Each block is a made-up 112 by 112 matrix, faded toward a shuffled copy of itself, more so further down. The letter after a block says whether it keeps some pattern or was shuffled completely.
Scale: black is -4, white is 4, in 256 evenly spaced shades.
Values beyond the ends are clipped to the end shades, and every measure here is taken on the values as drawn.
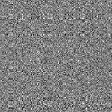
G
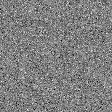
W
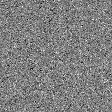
W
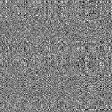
G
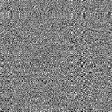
G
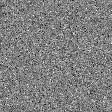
W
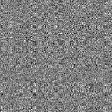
G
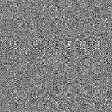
G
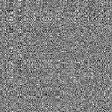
G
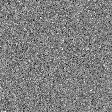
W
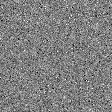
W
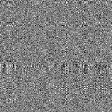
G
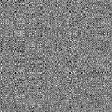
G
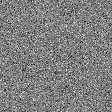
W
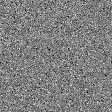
W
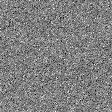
W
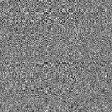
G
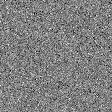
W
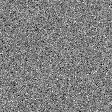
W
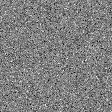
W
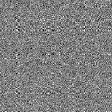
G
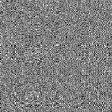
G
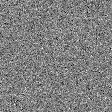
W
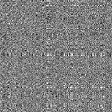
G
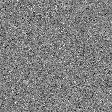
W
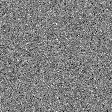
W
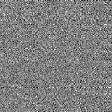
G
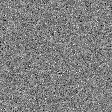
W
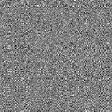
G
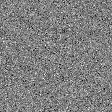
W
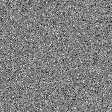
W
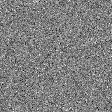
W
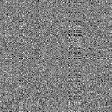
G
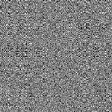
G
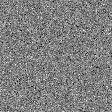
W
